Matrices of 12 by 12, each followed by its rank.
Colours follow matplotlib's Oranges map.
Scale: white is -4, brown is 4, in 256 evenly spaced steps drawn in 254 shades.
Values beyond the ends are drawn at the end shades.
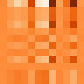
one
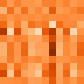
two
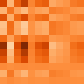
one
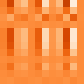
one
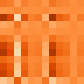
one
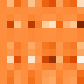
one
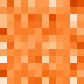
two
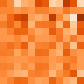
two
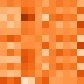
two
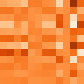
two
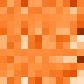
two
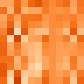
two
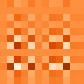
one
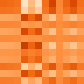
one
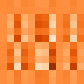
one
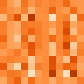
two
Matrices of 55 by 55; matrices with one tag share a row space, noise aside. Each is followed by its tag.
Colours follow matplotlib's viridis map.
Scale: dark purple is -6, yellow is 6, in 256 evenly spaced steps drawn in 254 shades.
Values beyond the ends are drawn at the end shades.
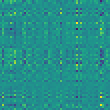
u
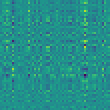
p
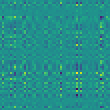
u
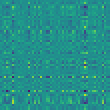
p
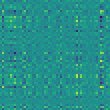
u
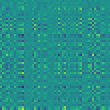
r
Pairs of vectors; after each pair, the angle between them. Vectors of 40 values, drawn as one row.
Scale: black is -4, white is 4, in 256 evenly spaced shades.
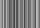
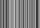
nearly opposite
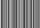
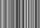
orthogonal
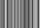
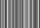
nearly opposite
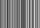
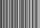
partly aligned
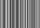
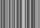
partly aligned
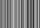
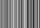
nearly parallel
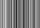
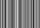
orthogonal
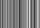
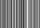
partly aligned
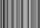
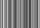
nearly opposite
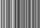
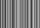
nearly opposite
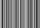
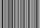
partly aligned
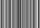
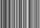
orthogonal
